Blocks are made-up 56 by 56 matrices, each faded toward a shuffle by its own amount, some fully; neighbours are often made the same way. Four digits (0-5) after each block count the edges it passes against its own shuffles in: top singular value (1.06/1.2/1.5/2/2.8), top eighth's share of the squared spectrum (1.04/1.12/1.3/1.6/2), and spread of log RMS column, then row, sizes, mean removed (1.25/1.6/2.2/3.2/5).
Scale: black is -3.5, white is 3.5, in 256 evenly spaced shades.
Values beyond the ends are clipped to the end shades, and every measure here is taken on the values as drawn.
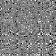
4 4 2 2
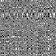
4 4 2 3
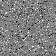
0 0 0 0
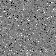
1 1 0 1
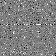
3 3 0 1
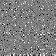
3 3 1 1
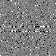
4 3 0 2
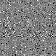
3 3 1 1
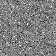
0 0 0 0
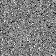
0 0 0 0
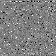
3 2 0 1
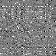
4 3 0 3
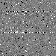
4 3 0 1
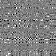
4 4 1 3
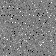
1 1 0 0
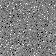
0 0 0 0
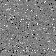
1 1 0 1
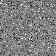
1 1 0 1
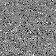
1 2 0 2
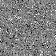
2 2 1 0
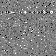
3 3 0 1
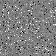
1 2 0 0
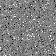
1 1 0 0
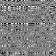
4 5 2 3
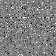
3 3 0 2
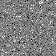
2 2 1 0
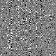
3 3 3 0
